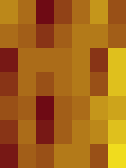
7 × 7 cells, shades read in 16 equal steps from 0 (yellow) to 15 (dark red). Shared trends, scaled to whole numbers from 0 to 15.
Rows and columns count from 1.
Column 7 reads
10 9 2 2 4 2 0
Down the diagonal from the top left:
6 9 8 8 8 6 0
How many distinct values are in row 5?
6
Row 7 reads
14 9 10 7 7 10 0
